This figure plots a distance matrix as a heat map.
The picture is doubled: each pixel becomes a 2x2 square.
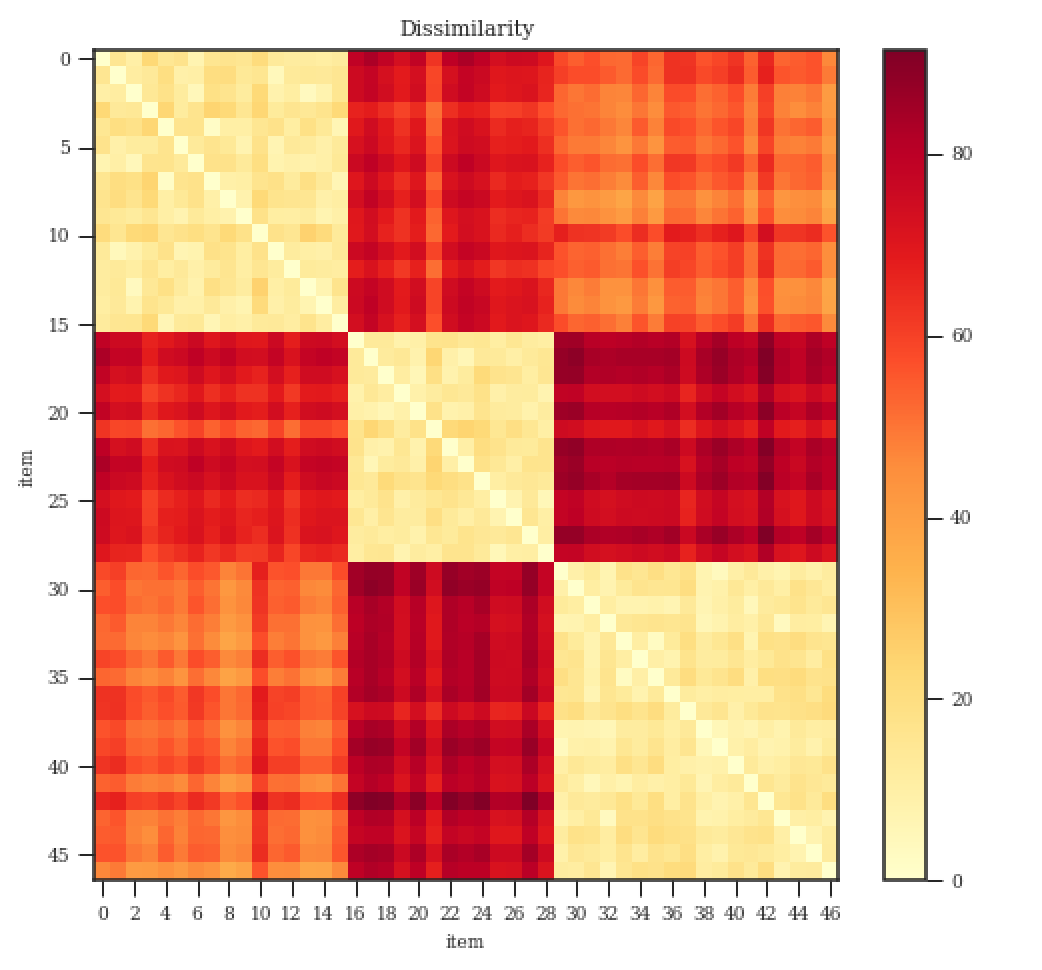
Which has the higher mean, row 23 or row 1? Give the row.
23
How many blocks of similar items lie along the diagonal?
3
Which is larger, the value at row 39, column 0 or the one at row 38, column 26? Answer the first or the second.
the second
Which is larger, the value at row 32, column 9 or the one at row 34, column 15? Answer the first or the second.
the second
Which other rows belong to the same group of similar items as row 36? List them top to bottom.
29, 30, 31, 32, 33, 34, 35, 37, 38, 39, 40, 41, 42, 43, 44, 45, 46
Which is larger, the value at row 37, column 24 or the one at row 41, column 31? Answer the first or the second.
the first
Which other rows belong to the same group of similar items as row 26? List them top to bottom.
16, 17, 18, 19, 20, 21, 22, 23, 24, 25, 27, 28
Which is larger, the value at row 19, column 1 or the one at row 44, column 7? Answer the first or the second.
the first
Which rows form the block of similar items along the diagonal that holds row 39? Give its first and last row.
29 to 46
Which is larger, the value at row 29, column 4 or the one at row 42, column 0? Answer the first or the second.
the second
